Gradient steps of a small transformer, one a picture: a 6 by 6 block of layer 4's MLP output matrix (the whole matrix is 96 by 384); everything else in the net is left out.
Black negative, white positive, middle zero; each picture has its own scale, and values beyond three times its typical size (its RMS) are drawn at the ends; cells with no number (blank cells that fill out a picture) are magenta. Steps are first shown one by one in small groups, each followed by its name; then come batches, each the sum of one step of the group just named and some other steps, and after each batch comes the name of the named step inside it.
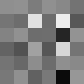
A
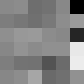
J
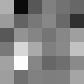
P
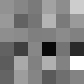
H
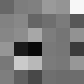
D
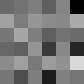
A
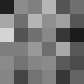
A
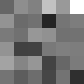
D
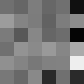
J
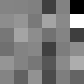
J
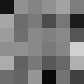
J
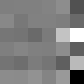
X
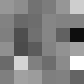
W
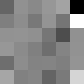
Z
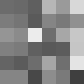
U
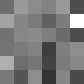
Z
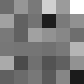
U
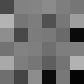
W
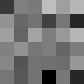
U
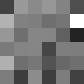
Z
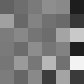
X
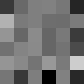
U
